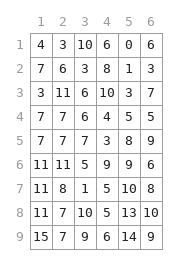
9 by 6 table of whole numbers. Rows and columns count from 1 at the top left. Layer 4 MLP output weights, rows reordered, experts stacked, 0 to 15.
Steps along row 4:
same down down up same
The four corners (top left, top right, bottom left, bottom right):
4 6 15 9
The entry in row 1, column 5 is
0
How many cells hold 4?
2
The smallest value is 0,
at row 1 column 5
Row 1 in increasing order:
0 3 4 6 6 10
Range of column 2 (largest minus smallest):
8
